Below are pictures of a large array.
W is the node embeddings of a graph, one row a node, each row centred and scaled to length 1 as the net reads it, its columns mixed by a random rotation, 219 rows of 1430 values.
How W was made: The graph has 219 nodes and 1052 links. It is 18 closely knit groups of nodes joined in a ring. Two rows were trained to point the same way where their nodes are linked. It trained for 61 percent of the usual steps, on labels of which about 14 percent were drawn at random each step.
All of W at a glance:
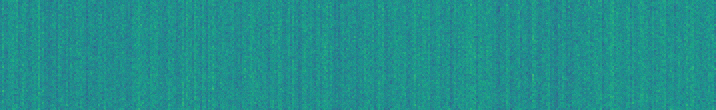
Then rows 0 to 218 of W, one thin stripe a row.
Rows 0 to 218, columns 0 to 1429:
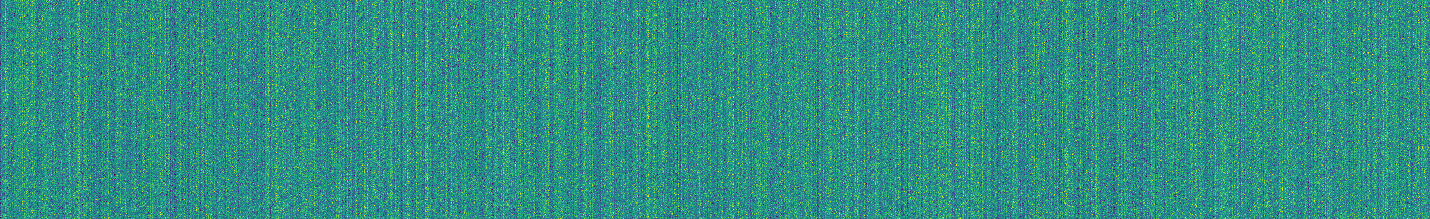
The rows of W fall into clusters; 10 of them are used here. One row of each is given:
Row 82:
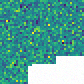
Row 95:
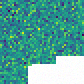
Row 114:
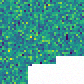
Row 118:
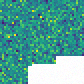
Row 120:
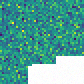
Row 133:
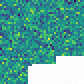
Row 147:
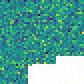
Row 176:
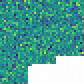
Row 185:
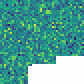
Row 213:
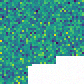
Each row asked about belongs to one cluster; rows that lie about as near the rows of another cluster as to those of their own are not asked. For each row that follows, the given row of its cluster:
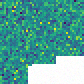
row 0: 213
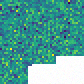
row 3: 133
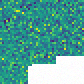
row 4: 82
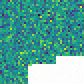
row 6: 147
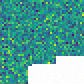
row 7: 82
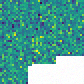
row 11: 118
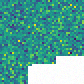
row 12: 185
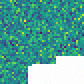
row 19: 95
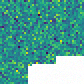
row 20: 147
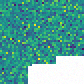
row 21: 185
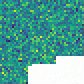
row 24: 118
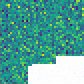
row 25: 120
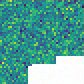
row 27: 133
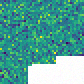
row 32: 118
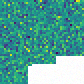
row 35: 120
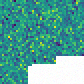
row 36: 118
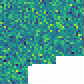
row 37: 120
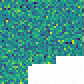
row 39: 82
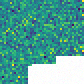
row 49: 213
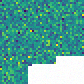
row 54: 114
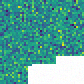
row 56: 120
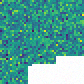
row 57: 114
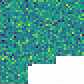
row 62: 82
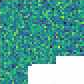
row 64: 176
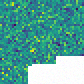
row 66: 118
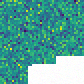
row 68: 133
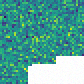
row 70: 118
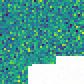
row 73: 120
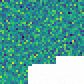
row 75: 82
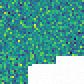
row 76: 185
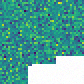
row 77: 114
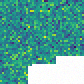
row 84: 185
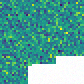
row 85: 95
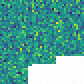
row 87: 120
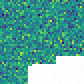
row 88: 147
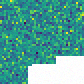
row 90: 95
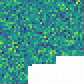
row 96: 133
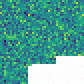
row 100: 95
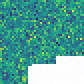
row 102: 213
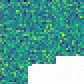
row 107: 147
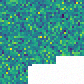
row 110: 133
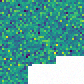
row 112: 114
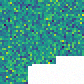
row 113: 82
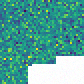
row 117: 114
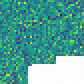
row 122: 133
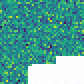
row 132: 176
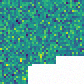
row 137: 213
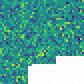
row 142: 213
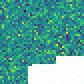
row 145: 114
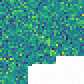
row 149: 114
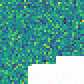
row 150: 176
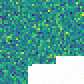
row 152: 95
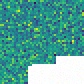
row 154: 82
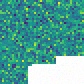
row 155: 176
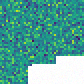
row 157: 82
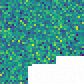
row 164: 185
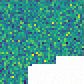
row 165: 185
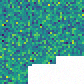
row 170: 82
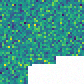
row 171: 185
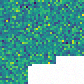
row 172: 82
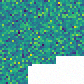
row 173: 114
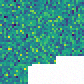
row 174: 118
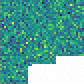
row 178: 120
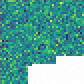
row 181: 114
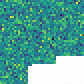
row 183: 133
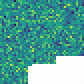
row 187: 118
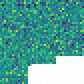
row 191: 176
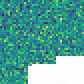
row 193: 147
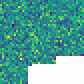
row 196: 118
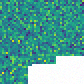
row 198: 185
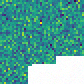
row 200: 133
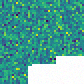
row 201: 95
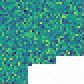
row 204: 114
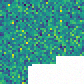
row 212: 120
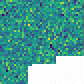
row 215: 133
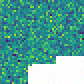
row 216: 118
